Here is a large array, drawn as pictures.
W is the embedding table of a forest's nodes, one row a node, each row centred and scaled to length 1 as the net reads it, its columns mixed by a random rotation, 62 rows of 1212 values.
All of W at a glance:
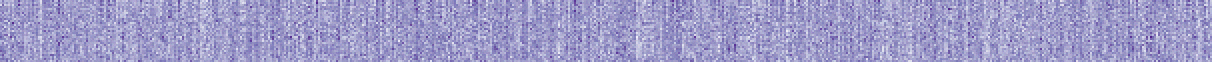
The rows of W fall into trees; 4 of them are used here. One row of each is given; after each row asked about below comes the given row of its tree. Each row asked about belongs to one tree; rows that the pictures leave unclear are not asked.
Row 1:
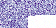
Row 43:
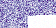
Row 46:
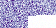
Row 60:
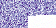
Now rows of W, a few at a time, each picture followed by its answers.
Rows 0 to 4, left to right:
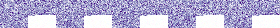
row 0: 1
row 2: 1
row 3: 60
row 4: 1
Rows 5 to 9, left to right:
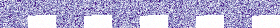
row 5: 1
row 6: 60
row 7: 43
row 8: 46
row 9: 1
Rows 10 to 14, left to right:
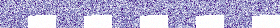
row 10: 1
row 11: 60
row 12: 1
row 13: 43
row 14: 60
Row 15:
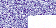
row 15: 1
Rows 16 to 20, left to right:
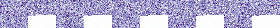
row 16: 60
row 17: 1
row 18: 43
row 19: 60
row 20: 1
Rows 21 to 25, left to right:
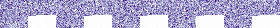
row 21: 43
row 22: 46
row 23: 46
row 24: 43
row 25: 46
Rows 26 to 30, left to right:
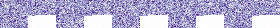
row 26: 1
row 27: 43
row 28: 60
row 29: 46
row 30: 1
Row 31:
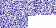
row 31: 60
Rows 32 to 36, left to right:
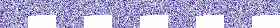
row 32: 43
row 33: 46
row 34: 46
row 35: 60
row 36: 43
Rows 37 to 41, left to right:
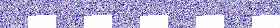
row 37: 43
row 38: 60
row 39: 43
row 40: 46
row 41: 60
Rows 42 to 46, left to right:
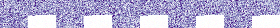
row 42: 1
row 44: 43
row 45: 46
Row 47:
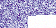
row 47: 43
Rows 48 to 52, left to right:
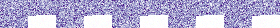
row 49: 43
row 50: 43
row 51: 46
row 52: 46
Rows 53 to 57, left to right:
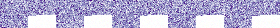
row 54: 43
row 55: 1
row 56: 1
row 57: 46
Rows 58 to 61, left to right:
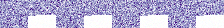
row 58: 60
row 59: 1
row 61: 46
